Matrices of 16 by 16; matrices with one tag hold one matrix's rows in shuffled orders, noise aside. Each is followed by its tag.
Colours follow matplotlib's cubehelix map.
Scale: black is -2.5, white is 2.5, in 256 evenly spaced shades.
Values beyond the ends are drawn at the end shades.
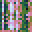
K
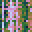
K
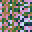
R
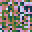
R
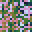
R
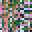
R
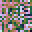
R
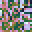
R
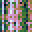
K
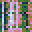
K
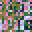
R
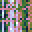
K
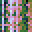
K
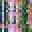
K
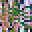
R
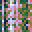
K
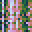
K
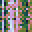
K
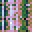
K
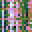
K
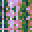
K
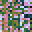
R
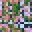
R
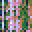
K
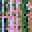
K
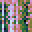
K
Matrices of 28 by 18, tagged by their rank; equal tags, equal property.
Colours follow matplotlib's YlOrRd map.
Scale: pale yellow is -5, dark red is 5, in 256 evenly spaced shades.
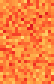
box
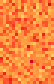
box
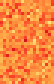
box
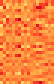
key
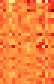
key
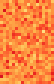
box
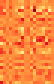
key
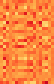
key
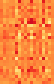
key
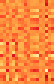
key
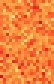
box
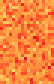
box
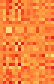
key
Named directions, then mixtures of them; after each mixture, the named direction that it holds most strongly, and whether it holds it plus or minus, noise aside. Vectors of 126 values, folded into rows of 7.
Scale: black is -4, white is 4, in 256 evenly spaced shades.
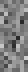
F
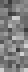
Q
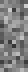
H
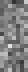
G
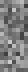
H, minus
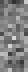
G, plus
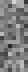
G, minus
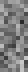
F, plus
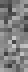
Q, plus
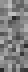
Q, minus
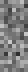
H, minus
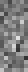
F, minus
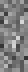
F, minus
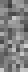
Q, plus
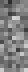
Q, plus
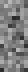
Q, minus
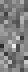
F, minus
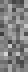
G, plus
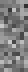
H, minus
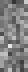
G, plus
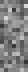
H, plus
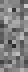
H, plus
